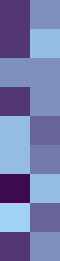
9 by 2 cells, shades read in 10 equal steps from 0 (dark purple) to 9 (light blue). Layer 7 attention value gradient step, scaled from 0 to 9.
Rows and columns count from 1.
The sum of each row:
8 10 12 8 12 13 8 13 8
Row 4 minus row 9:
0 0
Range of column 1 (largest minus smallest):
9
